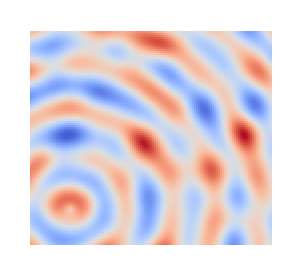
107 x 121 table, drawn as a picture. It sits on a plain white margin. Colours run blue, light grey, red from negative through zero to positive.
The halves do not mirror each other. Overall the values sit about 50% of the way up the scale. The field is smooth, with broad soft blobs. Concentric rings centre on the bottom left. There are no lone odd cells. The histogram is bell-shaped.
